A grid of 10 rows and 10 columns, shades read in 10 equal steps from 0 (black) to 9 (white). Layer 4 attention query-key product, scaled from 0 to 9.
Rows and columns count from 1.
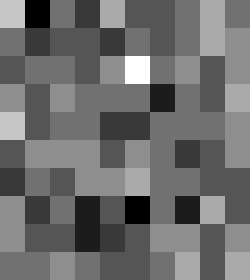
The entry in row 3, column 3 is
4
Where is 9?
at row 3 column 6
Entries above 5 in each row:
3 1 1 1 1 0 1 1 0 2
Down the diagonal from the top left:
7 2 4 4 2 5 4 1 3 6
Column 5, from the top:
6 2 5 4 2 3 5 3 2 3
